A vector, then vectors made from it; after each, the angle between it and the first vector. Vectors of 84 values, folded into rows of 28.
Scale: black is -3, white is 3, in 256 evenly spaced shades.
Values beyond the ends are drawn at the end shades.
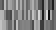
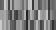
partly aligned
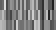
nearly parallel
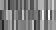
nearly opposite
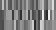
nearly opposite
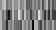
partly aligned
